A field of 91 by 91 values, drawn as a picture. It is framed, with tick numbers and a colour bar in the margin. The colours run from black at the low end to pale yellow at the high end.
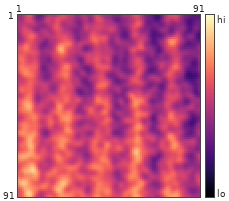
Slope: up to the bottom left. Histogram: bell-shaped. Ninth with the highest average: bottom left. Stripes: upright, repeating 5 times.
